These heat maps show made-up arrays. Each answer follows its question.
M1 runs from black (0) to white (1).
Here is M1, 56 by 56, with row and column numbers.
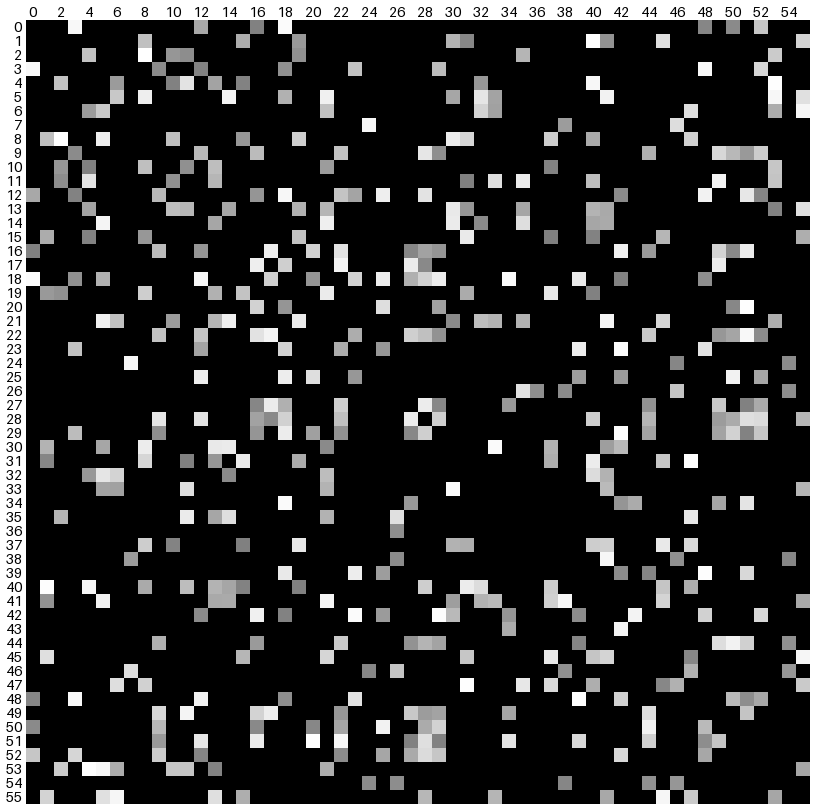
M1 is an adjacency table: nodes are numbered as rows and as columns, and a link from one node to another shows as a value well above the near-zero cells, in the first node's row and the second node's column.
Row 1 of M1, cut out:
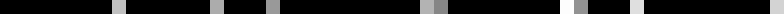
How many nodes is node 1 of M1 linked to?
9
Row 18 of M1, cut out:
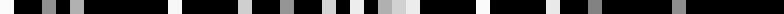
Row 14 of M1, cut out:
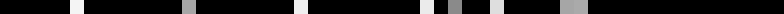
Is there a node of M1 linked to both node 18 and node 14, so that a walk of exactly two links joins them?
yes
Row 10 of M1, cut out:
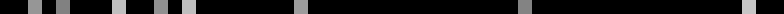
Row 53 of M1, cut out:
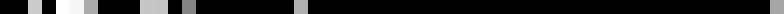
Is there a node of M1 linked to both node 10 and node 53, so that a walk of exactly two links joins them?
yes
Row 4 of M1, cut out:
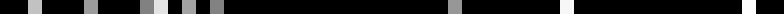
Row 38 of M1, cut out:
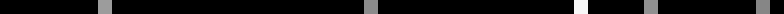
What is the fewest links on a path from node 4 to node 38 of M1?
3
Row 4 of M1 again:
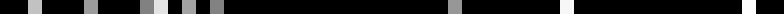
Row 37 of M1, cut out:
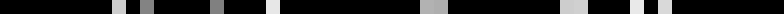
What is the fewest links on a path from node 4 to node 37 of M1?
2
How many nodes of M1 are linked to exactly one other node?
1
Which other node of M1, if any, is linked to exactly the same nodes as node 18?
none
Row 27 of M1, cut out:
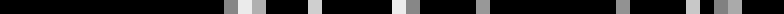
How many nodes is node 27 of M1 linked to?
11
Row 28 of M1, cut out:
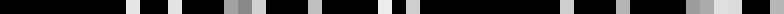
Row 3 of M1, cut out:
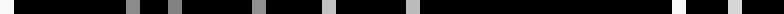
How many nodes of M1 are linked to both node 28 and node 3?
5
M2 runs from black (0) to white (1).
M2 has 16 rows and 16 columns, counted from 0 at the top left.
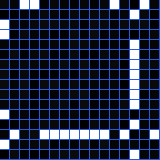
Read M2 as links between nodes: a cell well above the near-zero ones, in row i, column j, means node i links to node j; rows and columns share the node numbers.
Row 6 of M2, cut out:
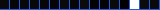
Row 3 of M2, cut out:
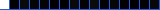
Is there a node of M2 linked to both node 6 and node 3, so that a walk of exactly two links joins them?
no
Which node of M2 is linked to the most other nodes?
node 13
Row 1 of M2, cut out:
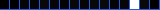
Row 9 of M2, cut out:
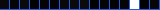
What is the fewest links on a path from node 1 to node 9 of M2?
2
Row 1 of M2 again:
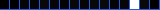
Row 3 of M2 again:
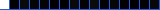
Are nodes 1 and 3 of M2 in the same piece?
no
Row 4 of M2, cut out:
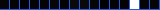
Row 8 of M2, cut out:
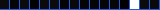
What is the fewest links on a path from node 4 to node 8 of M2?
2
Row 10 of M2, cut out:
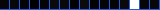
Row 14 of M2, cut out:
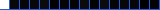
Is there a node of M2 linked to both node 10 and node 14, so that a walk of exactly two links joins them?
no
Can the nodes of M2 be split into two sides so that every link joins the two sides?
yes
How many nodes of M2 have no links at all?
0
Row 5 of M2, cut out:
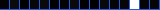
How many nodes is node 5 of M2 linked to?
1
